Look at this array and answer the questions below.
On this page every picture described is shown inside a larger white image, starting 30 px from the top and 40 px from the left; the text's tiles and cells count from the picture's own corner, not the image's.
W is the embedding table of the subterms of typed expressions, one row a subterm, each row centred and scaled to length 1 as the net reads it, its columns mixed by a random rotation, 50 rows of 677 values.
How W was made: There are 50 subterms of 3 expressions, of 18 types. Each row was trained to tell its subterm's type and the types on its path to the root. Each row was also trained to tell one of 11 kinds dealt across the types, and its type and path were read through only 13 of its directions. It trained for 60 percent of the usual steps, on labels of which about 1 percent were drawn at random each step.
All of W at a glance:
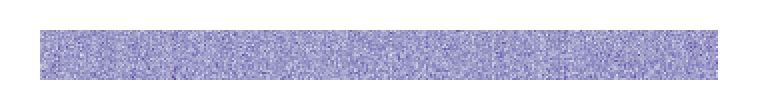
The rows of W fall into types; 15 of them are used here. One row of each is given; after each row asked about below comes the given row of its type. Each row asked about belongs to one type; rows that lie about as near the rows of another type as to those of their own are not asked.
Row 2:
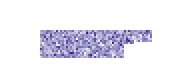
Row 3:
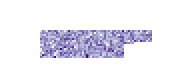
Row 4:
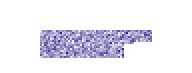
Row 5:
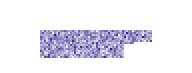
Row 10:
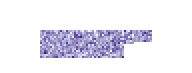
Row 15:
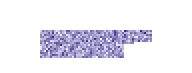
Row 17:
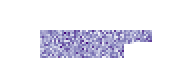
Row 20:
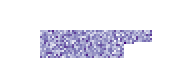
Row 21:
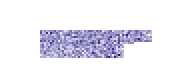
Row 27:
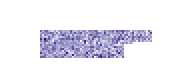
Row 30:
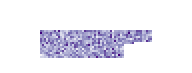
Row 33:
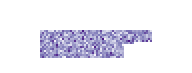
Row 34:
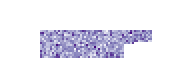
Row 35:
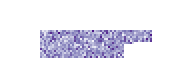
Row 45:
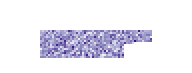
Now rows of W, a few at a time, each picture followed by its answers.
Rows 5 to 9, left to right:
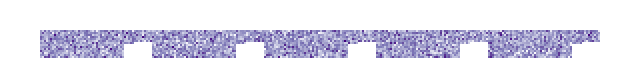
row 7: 21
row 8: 27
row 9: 21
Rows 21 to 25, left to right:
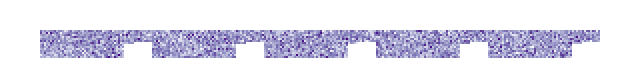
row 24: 30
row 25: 45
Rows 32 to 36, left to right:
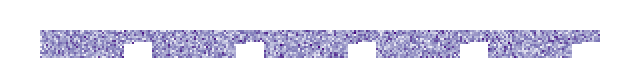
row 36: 35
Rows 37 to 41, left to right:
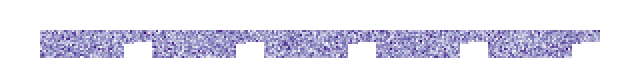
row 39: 34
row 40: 27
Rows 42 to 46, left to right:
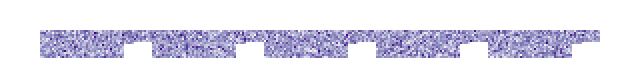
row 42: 45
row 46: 4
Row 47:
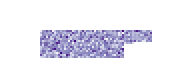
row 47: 4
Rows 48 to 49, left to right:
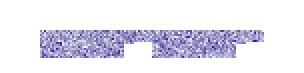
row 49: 21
